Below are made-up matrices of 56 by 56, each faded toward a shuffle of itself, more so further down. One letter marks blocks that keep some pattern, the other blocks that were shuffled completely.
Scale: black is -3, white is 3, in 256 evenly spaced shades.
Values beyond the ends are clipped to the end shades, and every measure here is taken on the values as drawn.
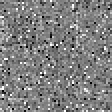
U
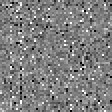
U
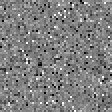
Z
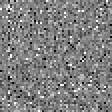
U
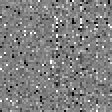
U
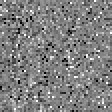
U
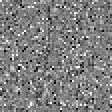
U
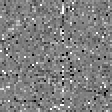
U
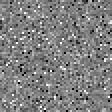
Z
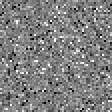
Z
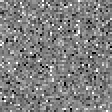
Z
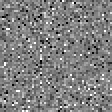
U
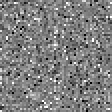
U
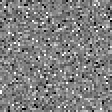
Z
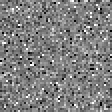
Z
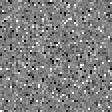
Z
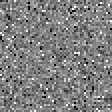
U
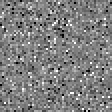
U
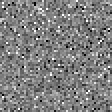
Z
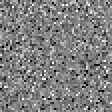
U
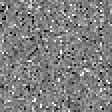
U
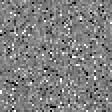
U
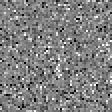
Z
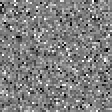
Z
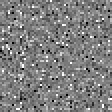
U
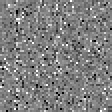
U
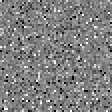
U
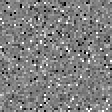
U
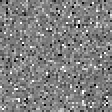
Z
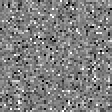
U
